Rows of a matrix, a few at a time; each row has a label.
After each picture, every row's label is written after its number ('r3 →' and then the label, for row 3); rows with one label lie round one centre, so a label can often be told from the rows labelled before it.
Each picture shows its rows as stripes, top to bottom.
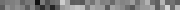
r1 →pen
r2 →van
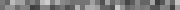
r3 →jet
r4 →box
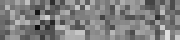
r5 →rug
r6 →box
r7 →pen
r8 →jet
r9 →rug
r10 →pen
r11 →van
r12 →van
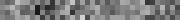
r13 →rug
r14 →pen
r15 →pen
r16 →rug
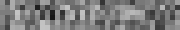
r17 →jet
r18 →pen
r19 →rug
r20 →rug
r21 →jet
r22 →jet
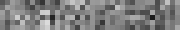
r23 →van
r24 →box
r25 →jet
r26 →rug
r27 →jet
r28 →jet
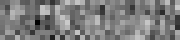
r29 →van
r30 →jet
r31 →jet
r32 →pen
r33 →pen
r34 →pen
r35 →box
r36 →rug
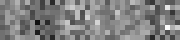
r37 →rug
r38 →van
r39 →box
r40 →box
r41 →pen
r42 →van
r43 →pen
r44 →rug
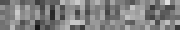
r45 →van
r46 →rug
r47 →rug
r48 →rug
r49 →van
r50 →pen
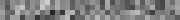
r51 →jet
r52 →jet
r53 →rug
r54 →pen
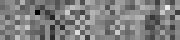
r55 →box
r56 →van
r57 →pen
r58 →rug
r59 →box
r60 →rug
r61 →box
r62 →rug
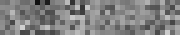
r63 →pen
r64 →box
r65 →pen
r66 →van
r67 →rug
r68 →jet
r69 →van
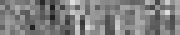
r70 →van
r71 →rug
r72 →van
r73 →box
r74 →box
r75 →box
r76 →box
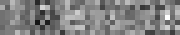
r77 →pen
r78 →jet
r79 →van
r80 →van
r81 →pen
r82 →van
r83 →rug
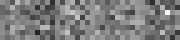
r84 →rug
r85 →pen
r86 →van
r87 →box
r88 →rug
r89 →jet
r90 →pen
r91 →rug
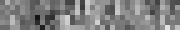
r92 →box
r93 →box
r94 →box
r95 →pen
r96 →pen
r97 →van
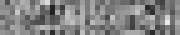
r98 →jet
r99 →rug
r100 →rug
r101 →van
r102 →van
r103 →jet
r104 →rug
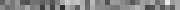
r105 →van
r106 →rug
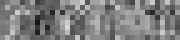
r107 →van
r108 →box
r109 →rug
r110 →pen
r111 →pen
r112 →pen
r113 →pen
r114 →box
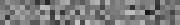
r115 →pen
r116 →jet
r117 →rug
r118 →jet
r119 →box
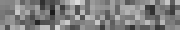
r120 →van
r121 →rug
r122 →rug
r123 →box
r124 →pen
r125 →jet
